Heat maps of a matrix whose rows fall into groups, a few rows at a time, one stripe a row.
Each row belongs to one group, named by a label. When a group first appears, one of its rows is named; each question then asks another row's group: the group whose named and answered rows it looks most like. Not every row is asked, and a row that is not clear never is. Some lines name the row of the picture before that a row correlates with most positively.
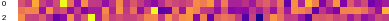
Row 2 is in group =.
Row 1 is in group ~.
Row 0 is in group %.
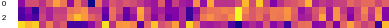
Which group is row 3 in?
~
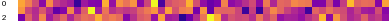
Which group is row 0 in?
~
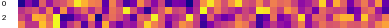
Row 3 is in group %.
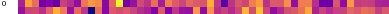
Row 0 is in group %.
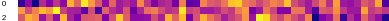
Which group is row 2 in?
%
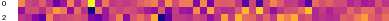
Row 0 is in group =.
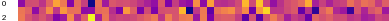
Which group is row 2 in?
=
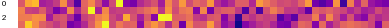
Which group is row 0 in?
%
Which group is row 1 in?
=
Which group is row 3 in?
~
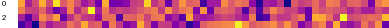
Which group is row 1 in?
=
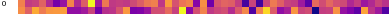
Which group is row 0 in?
=
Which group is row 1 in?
%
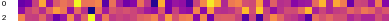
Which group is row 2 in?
=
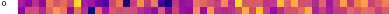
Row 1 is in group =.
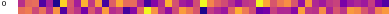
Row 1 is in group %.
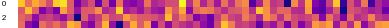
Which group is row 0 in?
%
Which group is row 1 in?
%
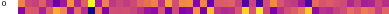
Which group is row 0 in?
=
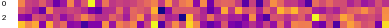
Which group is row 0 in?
=
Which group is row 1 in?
~
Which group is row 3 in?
~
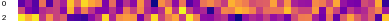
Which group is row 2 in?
~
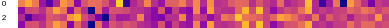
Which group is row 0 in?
%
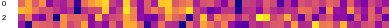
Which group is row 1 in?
~
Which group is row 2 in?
%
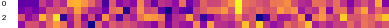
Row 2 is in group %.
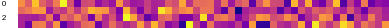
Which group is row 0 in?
%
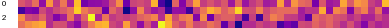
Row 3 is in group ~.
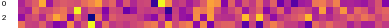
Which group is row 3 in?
=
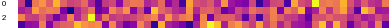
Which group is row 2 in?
=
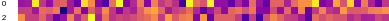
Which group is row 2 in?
=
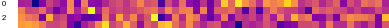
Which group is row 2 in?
~
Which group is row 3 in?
~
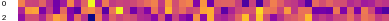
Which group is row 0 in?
=
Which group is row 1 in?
%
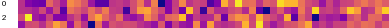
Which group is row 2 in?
%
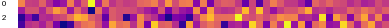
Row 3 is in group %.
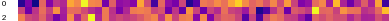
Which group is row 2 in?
=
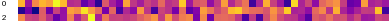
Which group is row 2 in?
=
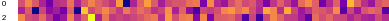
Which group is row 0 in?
%
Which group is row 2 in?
=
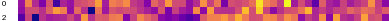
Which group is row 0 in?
%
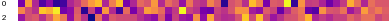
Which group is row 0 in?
%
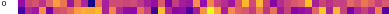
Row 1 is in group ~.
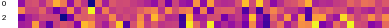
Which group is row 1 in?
=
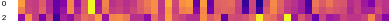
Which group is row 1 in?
=
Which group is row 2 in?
%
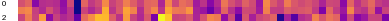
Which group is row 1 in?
~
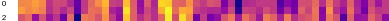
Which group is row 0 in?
~
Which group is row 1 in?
~
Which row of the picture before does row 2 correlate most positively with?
0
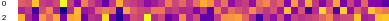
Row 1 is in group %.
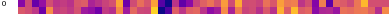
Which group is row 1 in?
~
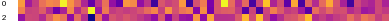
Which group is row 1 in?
=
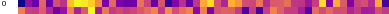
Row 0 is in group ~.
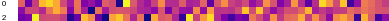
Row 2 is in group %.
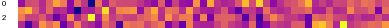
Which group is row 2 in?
=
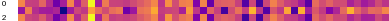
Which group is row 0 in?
=
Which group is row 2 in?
=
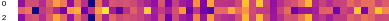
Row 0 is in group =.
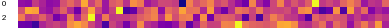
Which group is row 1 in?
%
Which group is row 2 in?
=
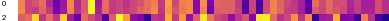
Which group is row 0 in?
=
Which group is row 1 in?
=
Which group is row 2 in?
%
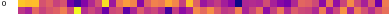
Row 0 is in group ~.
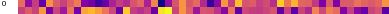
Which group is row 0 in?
~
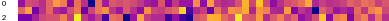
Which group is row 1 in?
%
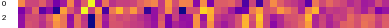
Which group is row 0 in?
=
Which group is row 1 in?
%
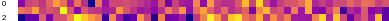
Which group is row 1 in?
%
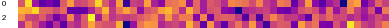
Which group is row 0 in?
%
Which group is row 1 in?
~
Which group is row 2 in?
=
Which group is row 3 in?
%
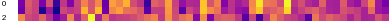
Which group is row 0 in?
%
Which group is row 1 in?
%
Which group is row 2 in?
=
